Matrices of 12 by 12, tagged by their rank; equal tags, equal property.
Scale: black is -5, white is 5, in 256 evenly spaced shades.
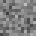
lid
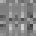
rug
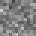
lid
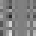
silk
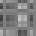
silk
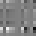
silk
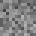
lid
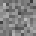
lid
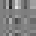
silk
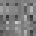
rug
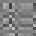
rug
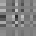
silk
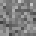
lid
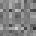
rug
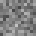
lid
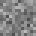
lid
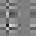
silk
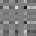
silk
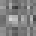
rug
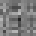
rug
